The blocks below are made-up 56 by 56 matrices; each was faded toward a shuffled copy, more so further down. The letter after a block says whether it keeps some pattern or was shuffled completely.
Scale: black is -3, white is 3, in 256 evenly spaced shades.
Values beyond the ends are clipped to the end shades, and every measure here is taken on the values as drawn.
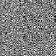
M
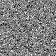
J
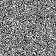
J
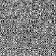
M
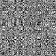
M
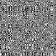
M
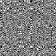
M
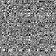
M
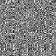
M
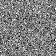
J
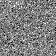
J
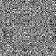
M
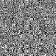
M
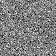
J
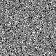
J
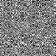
M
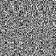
M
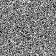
J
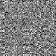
M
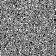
J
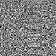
M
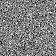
J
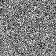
J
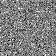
J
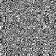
M
